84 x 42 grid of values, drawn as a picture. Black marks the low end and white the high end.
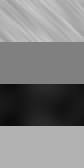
The table splits into 4 rows of 1 panel. Panel 1,1: high, slanting down to the right, faint in contrast. Panel 2,1: middling, flat. Panel 3,1: very low, smooth, faint in contrast. Panel 4,1: high, flat.
